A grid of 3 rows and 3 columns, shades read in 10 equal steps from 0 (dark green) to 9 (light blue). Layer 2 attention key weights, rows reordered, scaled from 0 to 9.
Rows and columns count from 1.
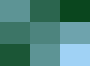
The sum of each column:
9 11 15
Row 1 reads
5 2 0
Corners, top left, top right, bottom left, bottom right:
5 0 1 9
